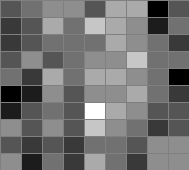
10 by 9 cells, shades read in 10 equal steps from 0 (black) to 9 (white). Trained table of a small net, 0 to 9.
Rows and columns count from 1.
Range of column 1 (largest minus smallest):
5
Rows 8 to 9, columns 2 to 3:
3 5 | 2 3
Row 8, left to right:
5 3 5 3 7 5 4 2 3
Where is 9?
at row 7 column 5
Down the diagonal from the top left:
3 3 4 4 6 5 5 2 5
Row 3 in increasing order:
2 2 3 4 4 4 4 5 6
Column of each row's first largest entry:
6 5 6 7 3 7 5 5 8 5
